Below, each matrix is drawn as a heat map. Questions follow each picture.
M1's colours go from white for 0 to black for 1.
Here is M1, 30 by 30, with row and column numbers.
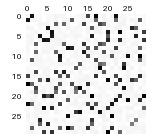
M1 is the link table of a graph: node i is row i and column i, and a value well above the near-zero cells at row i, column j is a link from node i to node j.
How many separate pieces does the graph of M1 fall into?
3
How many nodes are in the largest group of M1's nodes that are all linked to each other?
5
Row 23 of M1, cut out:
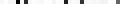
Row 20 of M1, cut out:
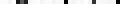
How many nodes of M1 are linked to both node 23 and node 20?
4
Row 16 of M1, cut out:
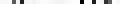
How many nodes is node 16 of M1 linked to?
6
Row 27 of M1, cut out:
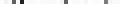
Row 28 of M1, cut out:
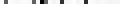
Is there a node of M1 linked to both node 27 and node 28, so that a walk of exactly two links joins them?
no
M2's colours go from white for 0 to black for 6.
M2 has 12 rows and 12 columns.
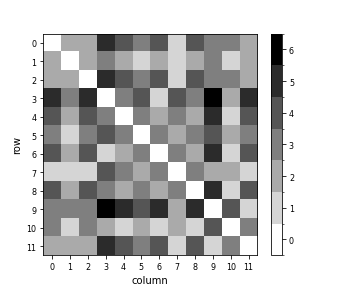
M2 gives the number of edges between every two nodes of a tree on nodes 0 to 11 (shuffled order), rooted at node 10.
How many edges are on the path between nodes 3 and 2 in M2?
5
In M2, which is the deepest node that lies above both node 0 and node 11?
7
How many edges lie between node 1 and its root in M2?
1
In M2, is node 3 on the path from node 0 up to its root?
no
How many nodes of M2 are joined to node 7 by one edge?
4
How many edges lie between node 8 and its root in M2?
1
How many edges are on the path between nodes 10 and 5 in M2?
2
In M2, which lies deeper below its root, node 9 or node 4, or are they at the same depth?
node 9
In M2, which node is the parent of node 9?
11
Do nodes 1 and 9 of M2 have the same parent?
no
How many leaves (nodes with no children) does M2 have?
7
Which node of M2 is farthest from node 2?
3
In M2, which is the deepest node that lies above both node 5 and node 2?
1
